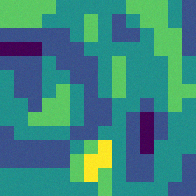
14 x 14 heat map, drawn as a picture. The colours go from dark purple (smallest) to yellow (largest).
Odd rows or columns: none. Calmest part: bottom left. Roughest part: bottom middle. Slope: none. Ninth with the highest average: bottom middle. Rings: centred on the middle left.
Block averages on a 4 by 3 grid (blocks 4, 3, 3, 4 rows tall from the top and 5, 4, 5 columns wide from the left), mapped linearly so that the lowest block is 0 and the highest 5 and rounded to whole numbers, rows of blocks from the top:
1 2 3 | 0 1 3 | 3 0 0 | 0 5 0
